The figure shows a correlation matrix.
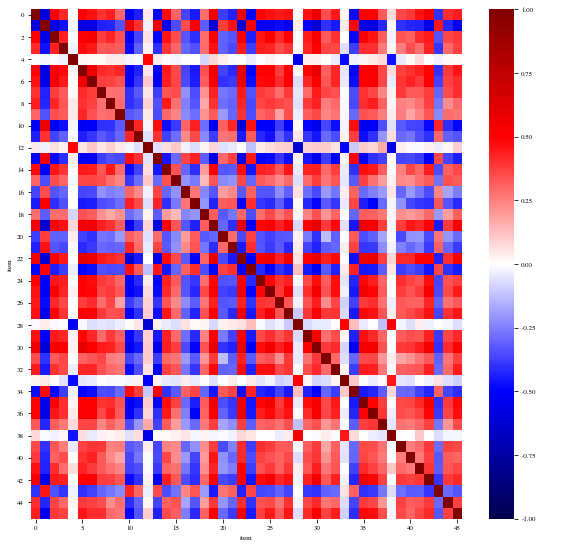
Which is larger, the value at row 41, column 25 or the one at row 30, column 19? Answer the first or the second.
the second
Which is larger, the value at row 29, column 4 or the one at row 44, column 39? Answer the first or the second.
the second
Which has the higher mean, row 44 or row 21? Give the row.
44
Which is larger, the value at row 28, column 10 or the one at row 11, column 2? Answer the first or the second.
the first
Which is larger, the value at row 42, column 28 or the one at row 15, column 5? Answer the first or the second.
the second
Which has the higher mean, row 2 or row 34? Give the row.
2
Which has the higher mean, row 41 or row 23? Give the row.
41
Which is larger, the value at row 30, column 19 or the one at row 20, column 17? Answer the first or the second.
the first
